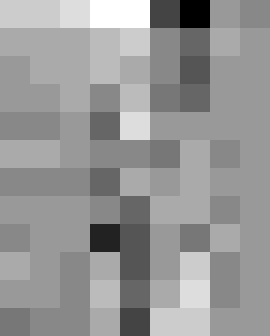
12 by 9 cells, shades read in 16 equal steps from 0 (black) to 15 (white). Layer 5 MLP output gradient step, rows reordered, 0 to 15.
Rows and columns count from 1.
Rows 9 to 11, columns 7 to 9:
7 10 9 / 12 8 9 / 13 8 9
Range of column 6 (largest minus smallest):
8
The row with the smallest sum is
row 9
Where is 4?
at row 1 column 6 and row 12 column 5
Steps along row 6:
same down down same down up down up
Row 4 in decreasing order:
11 10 9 9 9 9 8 7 6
